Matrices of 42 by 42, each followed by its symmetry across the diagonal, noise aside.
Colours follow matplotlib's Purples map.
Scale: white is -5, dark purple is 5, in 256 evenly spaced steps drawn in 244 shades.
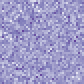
symmetric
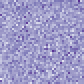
antisymmetric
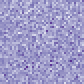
neither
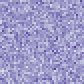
neither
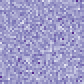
symmetric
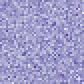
symmetric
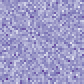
antisymmetric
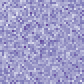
symmetric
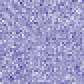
antisymmetric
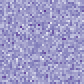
neither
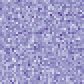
antisymmetric
